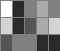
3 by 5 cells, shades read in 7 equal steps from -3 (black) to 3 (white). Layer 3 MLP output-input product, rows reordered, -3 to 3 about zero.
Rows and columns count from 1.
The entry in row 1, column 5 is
0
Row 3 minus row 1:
-4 2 0 -3 -2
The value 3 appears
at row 1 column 1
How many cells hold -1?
2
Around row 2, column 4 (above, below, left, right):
1 -2 -1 2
